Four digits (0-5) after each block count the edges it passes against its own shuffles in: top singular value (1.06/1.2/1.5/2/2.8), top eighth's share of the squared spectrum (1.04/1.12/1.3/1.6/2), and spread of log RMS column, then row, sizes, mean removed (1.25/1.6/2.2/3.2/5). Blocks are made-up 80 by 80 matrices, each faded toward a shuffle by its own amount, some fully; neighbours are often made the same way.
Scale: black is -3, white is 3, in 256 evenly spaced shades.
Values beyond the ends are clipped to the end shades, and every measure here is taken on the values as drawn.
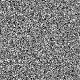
2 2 0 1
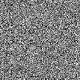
3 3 1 1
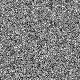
0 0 0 0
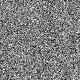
0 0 0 0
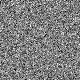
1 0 0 0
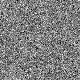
1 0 0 0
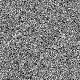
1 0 0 0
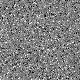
0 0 0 0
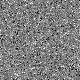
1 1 0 0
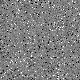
2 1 0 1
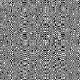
5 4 3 3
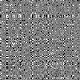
5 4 3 3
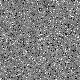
0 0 0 0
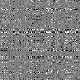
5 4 2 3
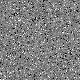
0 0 0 0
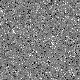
2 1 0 0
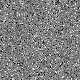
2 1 0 0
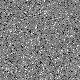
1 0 0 0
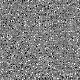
3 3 1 1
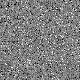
3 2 1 0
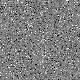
0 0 0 0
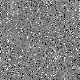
3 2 2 0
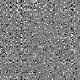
4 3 2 2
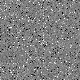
2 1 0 0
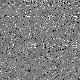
3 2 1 2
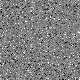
2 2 0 0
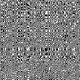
5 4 3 3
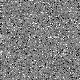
3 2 0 0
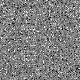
3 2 1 1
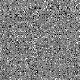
4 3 2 2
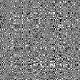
4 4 3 3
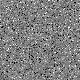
2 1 0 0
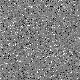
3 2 0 1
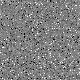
1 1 0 0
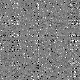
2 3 2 2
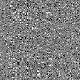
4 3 2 1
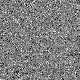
2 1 0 0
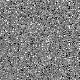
3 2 1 1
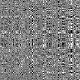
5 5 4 2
